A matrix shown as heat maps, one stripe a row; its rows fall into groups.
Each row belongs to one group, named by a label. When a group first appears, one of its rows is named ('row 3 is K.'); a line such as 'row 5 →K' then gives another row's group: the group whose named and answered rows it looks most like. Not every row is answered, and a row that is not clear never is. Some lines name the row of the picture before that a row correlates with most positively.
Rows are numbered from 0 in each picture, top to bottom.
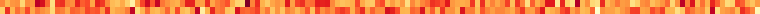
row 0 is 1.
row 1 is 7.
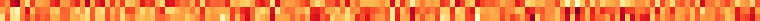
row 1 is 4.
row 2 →4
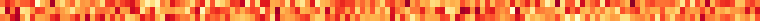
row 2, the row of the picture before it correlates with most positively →0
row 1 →7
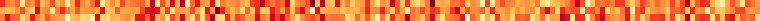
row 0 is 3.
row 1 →1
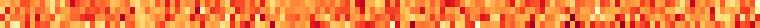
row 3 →4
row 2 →3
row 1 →7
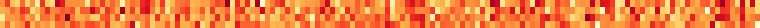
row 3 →7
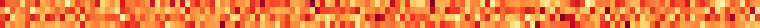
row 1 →7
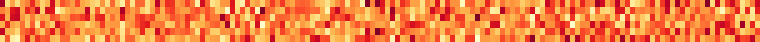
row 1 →3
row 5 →4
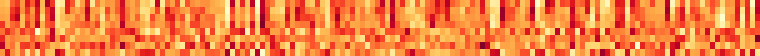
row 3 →3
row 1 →3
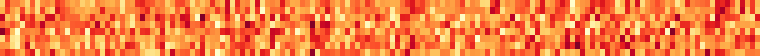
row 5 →4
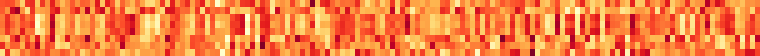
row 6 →3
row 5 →3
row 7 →4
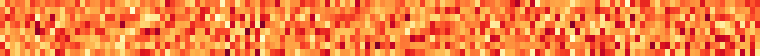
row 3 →3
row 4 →1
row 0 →4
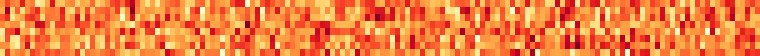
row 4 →7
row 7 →4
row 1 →7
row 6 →4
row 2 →7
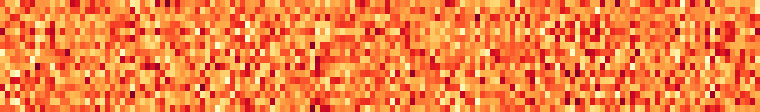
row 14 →4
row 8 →7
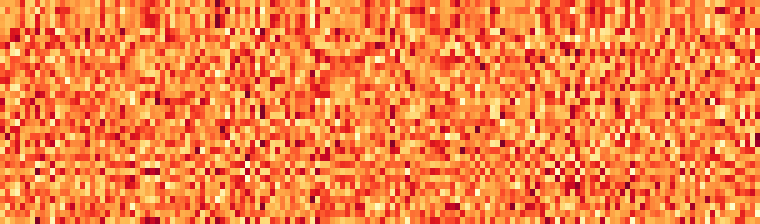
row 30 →7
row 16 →3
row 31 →1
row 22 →1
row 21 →7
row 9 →3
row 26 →4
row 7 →4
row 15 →3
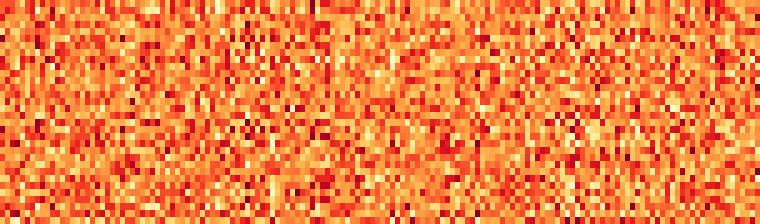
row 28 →1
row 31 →4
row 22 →4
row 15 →3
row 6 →1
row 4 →4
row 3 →1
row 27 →3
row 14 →7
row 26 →1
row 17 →1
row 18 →3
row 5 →3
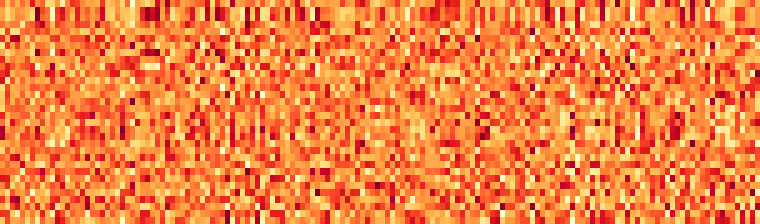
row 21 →4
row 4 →4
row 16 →3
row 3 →1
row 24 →1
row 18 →3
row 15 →7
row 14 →7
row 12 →4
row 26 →7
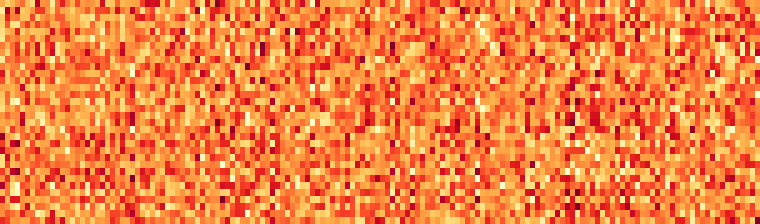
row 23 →4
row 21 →3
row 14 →4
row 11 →3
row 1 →7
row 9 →1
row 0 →1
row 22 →7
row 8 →7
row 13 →7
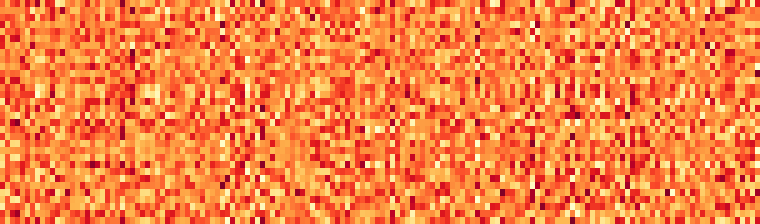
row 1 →7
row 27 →3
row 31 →3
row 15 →3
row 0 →3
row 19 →3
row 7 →7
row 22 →4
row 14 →7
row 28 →4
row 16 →4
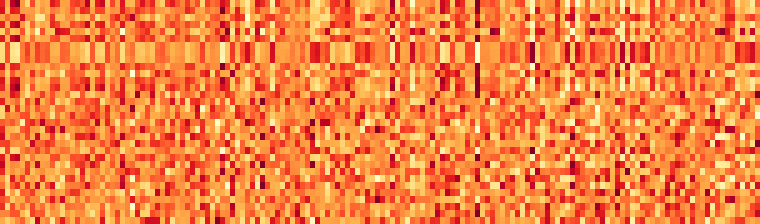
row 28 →7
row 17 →1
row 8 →4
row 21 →4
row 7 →4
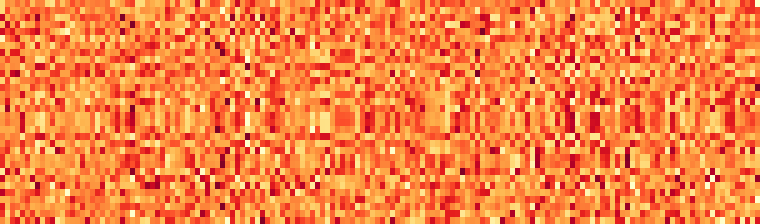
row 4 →3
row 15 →7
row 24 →7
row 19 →1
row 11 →4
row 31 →3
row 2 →3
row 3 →7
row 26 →1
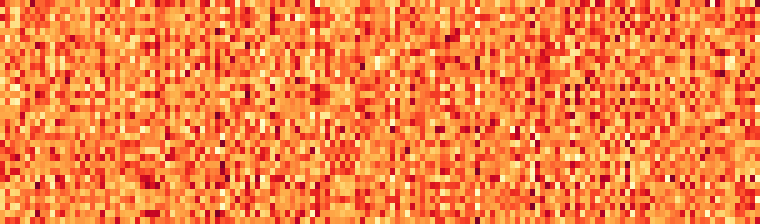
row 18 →7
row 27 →4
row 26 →1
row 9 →7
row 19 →4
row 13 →1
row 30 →1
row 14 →4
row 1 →4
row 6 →1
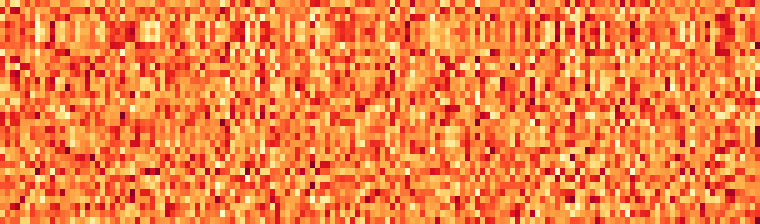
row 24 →1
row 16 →3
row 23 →1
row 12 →3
